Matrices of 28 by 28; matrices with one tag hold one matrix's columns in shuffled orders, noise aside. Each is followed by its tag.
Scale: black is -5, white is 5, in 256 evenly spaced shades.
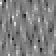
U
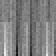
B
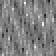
U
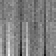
B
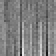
B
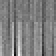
B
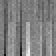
B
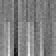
B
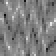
U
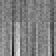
B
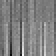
B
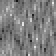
U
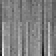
B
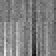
B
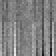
B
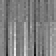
B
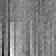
B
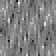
U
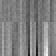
B
